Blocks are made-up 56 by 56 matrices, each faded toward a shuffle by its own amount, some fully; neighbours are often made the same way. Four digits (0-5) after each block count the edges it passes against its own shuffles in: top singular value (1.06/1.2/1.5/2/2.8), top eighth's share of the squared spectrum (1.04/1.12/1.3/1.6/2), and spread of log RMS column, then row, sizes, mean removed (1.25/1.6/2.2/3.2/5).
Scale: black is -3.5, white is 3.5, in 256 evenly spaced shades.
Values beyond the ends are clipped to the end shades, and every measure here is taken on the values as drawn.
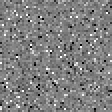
0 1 0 0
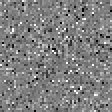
2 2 0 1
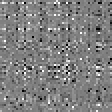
4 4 3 2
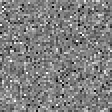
0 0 0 0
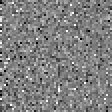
1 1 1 0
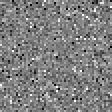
0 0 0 0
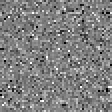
3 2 0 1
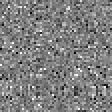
3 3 1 1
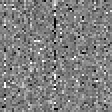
2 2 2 0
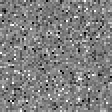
0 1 0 0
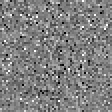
0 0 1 0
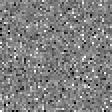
0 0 0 0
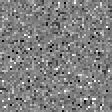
0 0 0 0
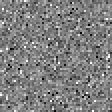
1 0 0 0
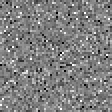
0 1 0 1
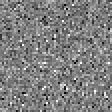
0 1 0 0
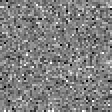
3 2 1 1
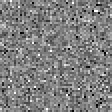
1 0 0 0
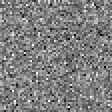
0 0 0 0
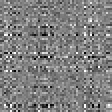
4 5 3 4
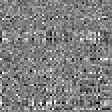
4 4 2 3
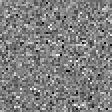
2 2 0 1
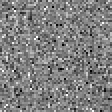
2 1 0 0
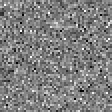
2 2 0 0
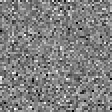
3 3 0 1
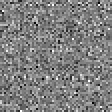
3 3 1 2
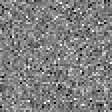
3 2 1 0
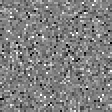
1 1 0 0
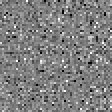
3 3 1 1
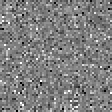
3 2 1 0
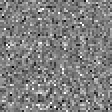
3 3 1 1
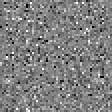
3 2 1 0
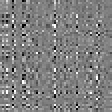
4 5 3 3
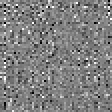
4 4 2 2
